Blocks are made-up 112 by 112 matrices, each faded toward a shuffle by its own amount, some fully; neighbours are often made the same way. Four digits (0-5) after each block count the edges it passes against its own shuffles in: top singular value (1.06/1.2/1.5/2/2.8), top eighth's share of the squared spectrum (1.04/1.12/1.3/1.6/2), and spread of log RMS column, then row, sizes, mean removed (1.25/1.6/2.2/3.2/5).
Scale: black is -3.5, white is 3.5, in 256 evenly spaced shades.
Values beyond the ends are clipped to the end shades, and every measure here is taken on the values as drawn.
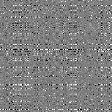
5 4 3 3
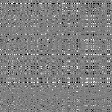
5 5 3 4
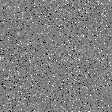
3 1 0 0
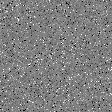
2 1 0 0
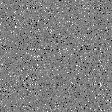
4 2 1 1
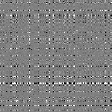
5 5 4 4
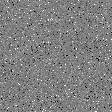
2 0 0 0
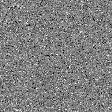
3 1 0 0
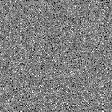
3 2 1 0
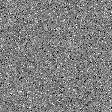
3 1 0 0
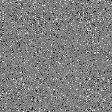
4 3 2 2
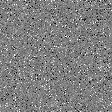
3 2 1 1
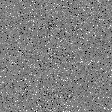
2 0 0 0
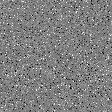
0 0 0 0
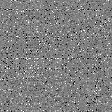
4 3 1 2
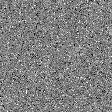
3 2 0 0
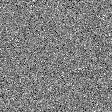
0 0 0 0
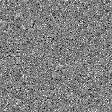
3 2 1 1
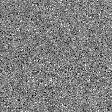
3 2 0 0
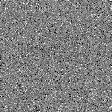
3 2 0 0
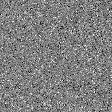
2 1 0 0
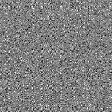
4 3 2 2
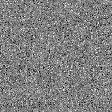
3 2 1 1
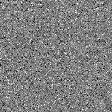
3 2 1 1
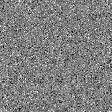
3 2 0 1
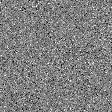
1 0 0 0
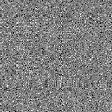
4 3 2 2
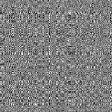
5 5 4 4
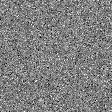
0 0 0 0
